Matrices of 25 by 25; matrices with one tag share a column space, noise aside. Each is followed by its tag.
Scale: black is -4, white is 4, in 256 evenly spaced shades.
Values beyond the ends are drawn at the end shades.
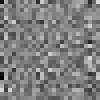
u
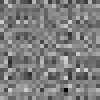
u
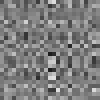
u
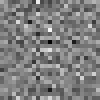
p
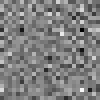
p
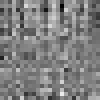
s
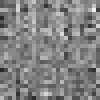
s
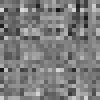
s
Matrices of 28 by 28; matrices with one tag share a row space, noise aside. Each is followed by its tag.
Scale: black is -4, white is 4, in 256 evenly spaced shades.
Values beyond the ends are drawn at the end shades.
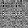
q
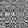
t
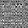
q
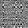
q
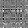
q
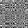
t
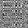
q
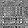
q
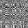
t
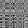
t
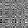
t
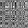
t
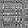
q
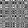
t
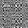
q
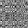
t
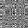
t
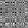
t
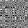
t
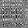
q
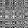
t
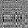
q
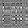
q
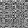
t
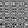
t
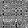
q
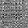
q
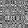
t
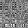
t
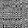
q
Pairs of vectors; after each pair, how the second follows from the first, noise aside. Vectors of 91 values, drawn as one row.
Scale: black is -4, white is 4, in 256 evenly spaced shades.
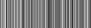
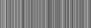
shrunk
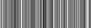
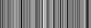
negated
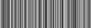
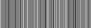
partly zeroed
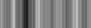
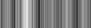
negated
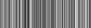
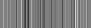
partly zeroed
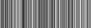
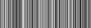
negated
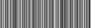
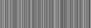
shrunk
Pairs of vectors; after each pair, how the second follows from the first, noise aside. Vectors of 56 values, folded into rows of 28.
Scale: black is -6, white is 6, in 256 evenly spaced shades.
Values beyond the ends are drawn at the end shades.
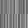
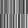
scaled up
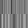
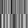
scaled up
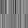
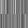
negated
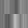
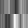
scaled up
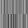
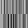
scaled up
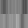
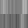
negated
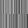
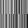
scaled up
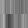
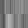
negated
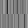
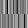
scaled up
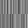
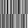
scaled up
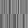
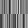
scaled up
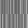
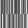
scaled up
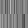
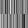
scaled up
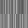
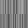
negated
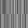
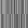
negated
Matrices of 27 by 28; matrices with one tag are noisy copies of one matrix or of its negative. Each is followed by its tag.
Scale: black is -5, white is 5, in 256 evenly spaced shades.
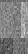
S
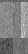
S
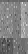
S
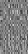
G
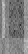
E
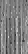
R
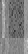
E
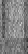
E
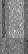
E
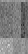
S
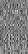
G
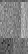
S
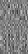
G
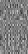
G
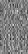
G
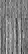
R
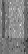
E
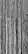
R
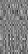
G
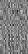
G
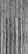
R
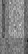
E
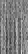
R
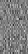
G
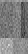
S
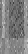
E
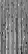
R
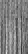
R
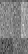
S
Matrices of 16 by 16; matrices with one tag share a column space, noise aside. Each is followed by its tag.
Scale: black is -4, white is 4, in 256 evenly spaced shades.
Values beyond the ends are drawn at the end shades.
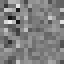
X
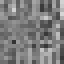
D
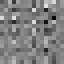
X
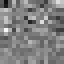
X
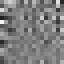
X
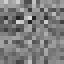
X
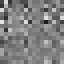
X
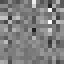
X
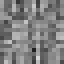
D
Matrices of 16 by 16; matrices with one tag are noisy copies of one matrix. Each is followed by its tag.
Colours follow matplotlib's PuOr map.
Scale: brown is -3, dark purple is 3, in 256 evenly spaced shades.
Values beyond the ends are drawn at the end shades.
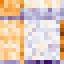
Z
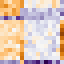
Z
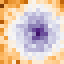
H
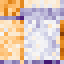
Z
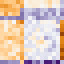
Z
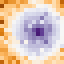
H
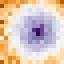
H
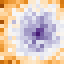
H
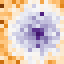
H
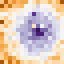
H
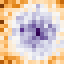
H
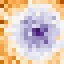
H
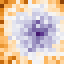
H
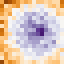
H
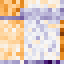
Z
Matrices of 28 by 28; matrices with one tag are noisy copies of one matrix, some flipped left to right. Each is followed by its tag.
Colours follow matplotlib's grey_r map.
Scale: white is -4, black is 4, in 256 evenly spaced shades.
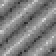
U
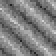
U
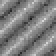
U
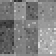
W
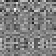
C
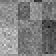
W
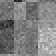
W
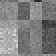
W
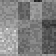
W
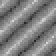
U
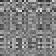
C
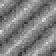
U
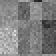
W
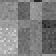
W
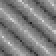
U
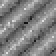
U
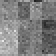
W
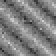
U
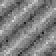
U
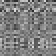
C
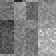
W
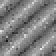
U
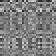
C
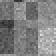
W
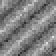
U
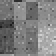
W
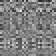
C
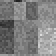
W
